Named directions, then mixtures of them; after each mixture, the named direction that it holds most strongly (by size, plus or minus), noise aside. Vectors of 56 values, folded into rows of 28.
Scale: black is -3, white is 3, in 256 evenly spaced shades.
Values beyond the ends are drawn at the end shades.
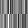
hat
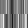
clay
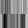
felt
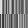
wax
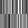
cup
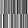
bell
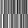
bell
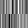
cup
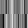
clay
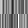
wax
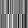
hat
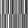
hat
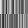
wax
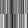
clay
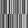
hat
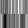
felt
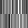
cup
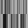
felt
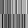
bell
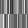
hat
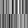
cup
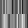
felt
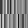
wax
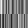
wax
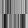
felt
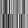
hat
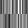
cup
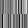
bell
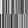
wax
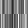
clay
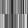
clay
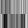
felt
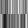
felt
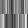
clay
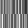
bell
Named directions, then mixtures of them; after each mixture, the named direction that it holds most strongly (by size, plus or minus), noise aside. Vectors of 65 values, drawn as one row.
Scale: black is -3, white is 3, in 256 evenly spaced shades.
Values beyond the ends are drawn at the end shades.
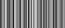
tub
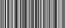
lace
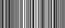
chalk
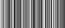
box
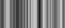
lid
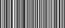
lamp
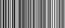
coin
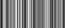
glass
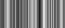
lid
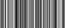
lace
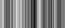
lid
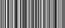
lace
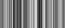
lid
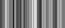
lid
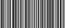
lamp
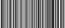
lamp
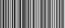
coin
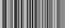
tub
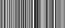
chalk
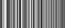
tub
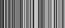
chalk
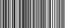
coin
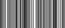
lace
